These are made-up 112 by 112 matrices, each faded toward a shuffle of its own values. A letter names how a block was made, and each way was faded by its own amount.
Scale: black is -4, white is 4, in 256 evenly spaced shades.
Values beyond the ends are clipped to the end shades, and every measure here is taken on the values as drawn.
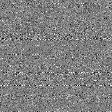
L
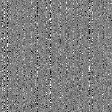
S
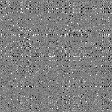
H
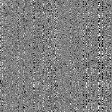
S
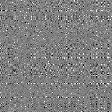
H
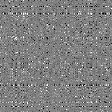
H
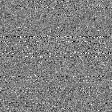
L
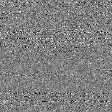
L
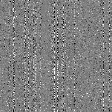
S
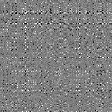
H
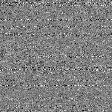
L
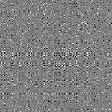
H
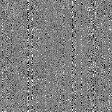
S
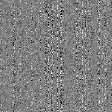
S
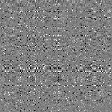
H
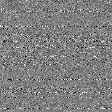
L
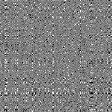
H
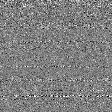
L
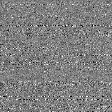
L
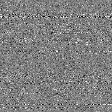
L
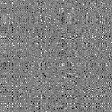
H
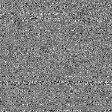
L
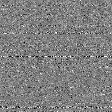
L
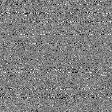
L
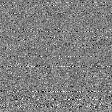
L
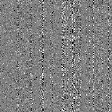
S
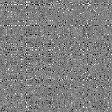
H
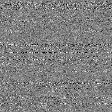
L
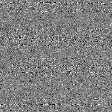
L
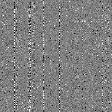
S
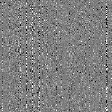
S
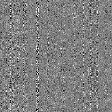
S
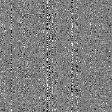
S
